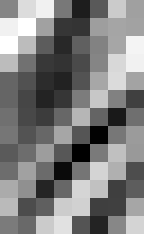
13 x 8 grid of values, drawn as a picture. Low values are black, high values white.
Grain: diagonal, up to the right. Calmest part: middle left. Slope: none. Average level on the scale: 50%. Odd rows or columns: none. Mirror symmetry: none.
